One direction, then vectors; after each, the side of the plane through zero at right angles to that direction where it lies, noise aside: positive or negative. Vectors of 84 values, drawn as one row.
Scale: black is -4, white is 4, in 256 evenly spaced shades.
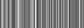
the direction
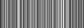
positive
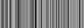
negative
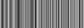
negative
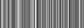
positive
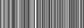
positive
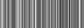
positive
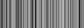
negative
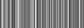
positive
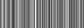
positive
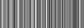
positive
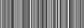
positive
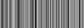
negative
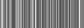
positive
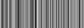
negative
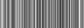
positive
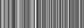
positive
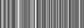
positive
